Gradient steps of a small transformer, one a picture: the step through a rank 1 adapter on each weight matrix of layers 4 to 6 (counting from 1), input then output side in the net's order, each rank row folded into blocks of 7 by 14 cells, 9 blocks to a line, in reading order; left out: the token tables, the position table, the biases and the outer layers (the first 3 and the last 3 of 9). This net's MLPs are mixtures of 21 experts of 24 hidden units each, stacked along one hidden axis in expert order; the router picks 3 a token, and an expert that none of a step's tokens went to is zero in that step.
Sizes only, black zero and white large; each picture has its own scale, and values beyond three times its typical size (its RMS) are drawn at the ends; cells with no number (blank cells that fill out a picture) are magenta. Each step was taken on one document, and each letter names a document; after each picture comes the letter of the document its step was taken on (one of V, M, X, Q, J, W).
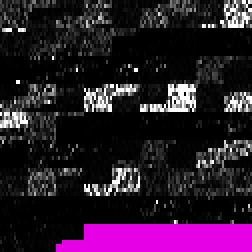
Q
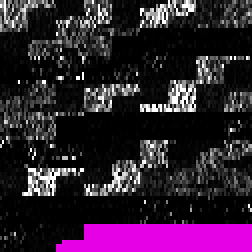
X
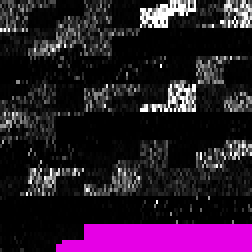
Q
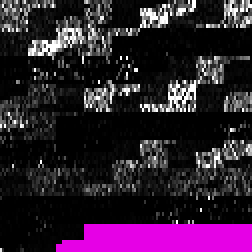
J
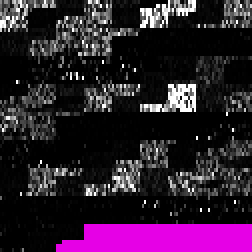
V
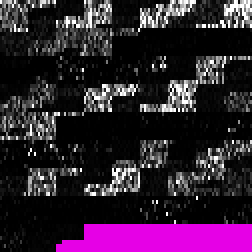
X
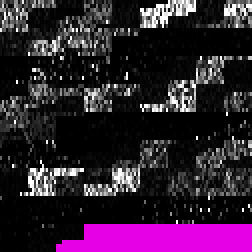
J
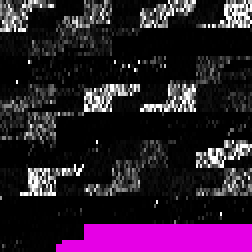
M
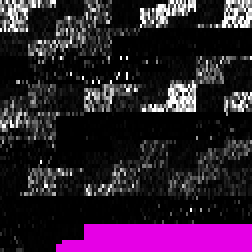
J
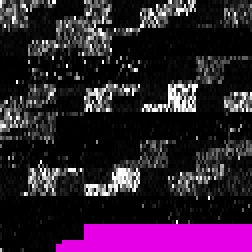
V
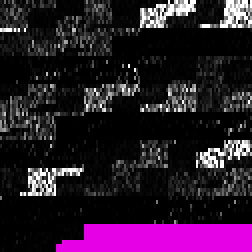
M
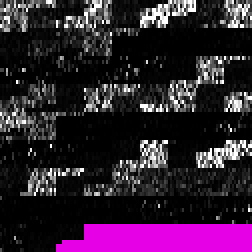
Q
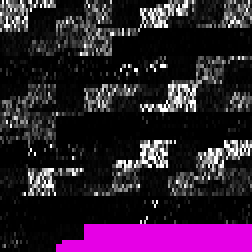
X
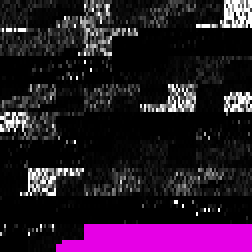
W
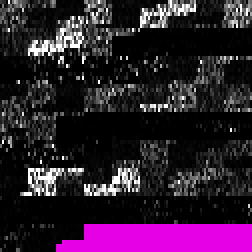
X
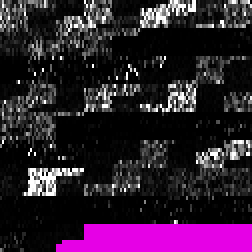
X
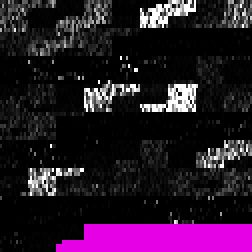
M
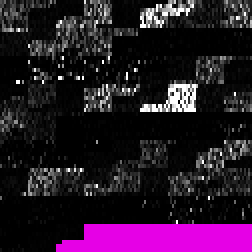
V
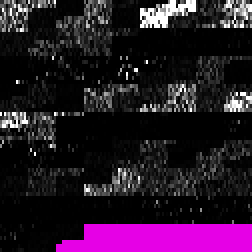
Q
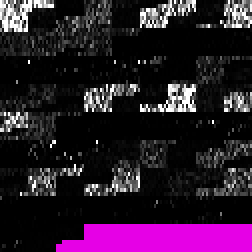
M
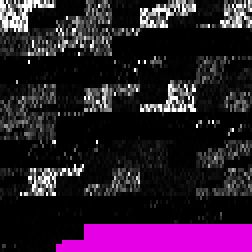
M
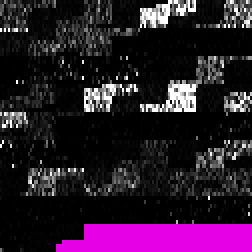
J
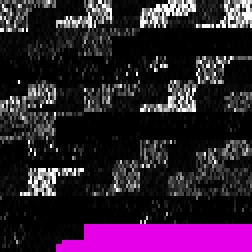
X
